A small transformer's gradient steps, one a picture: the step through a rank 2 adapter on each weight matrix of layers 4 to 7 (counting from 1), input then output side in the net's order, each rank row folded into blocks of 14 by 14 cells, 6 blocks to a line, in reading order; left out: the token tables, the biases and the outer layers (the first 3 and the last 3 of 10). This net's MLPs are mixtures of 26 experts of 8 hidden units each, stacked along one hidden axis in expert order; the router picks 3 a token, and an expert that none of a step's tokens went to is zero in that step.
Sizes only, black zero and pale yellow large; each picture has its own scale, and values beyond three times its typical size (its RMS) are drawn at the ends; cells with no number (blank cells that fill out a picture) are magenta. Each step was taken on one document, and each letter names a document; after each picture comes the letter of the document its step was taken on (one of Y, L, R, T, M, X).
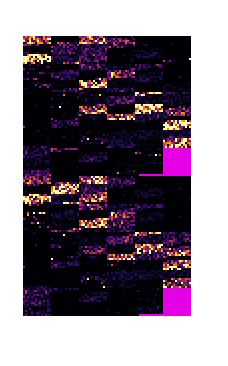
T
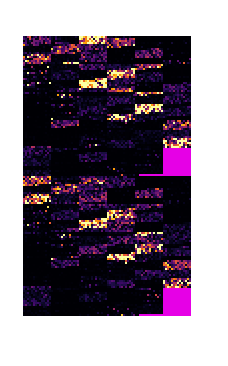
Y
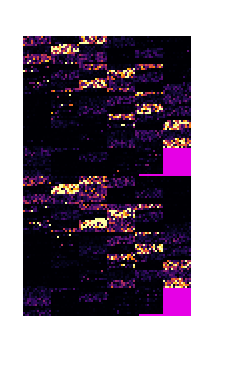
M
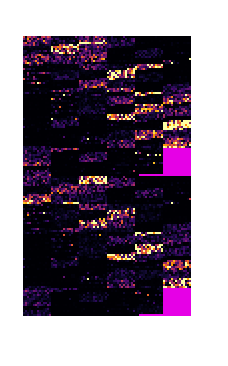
T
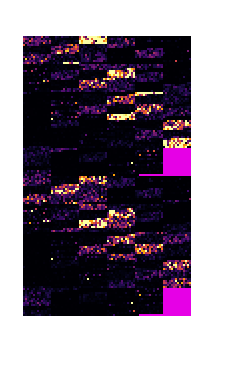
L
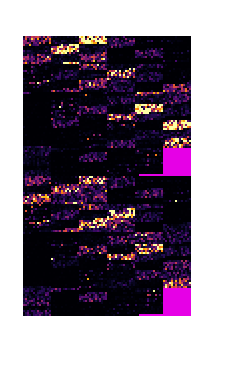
M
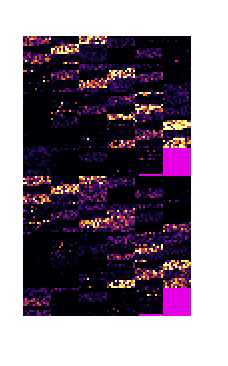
M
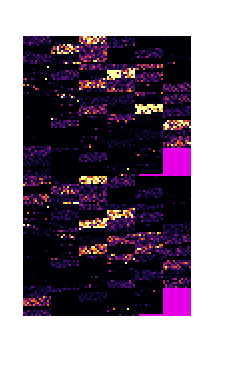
Y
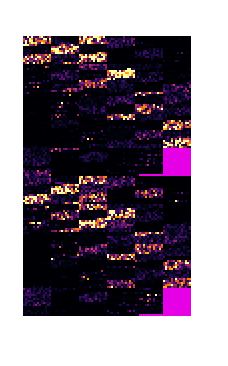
M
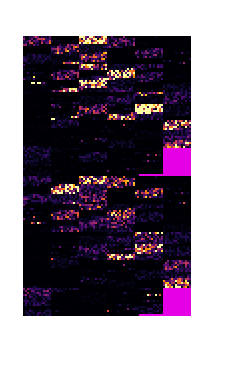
T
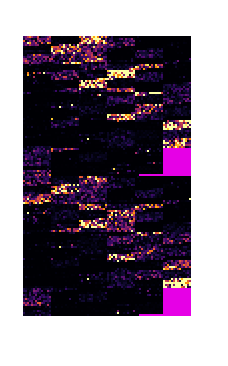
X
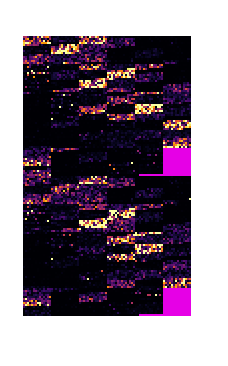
X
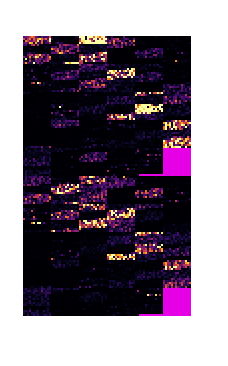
M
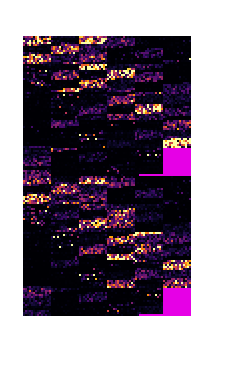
X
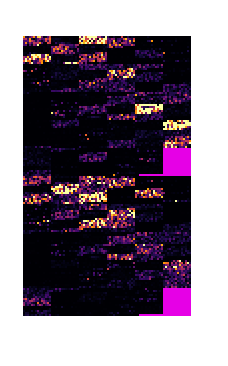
L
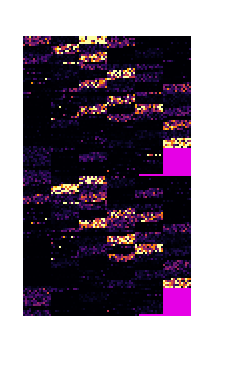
T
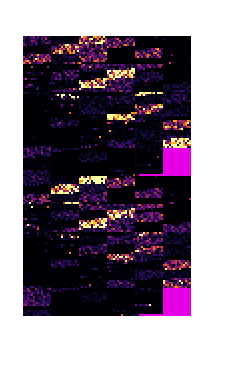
Y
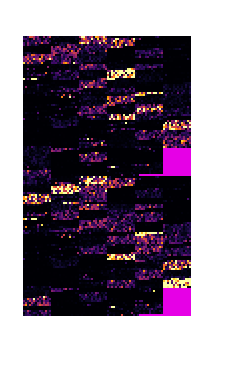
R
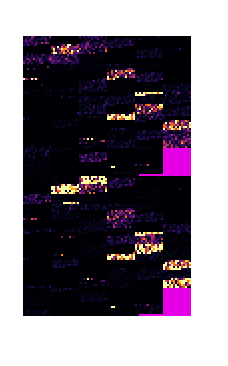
R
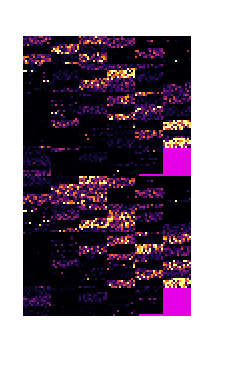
L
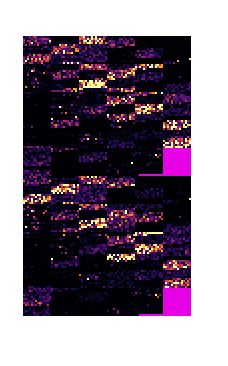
X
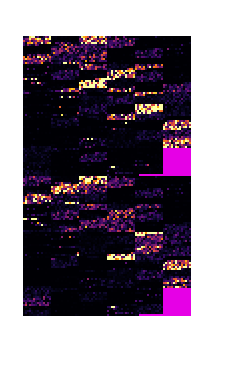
R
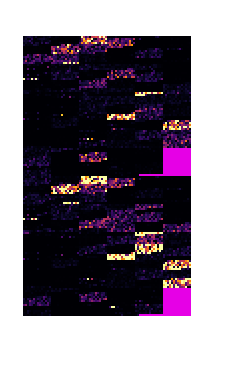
R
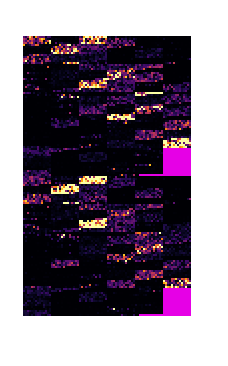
Y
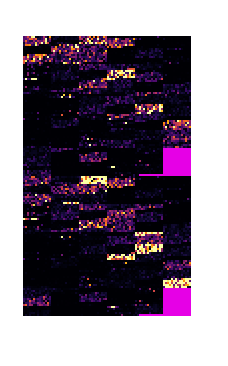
R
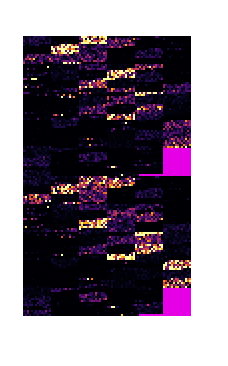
R
